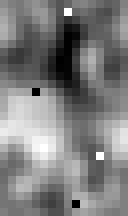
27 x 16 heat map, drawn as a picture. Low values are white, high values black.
Four lone cells stand out: two far higher and two far lower than their neighbours. The texture is blotchy. The top middle is the ninth with the highest average. No single row or column stands out from its neighbours. The values follow a bell shape.
